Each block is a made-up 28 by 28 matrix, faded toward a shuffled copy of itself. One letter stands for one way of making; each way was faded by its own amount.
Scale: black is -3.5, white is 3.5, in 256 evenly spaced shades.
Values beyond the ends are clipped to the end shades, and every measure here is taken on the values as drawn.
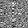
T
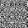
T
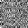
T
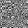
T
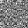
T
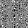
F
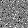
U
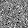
U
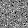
U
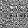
T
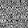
T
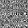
T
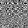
T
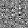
T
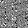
F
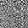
T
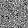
U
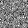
U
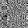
T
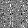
F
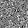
U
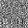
T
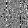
F
